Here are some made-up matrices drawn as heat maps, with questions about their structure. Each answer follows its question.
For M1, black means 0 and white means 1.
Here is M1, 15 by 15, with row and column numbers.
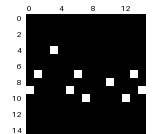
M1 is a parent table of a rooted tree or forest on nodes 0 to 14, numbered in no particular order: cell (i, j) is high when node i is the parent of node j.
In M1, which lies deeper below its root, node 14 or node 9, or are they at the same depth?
node 14
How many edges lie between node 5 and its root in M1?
1
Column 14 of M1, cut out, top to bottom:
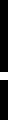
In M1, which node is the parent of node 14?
9
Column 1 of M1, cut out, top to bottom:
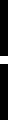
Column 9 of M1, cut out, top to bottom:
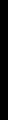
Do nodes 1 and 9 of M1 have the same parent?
no
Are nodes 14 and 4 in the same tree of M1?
no
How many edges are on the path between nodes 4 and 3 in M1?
1
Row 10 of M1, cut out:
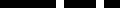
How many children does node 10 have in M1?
2
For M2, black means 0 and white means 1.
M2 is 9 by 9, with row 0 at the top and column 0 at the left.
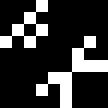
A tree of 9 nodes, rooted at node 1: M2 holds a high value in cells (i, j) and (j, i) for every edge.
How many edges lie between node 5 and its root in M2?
4
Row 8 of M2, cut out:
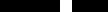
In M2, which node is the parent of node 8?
5
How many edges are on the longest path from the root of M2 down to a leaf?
6
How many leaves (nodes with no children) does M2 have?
3
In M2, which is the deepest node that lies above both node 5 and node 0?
3
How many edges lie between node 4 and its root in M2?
6
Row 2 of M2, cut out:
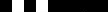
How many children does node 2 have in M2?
1
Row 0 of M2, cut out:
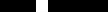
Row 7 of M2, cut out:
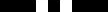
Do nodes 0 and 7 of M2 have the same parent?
yes
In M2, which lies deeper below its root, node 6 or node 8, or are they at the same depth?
the same depth
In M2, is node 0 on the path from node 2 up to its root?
no
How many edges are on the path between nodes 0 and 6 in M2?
4
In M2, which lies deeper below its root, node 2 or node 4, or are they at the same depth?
node 4
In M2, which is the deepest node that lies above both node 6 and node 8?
5
